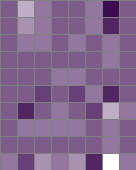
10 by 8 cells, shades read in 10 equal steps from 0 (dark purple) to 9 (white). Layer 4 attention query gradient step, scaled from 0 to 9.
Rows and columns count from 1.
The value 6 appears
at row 1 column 2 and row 7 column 7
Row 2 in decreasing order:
5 4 4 3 3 3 3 1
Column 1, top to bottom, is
3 3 3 3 3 3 3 3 3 4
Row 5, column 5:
4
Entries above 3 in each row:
3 3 4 1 2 1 3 5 1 6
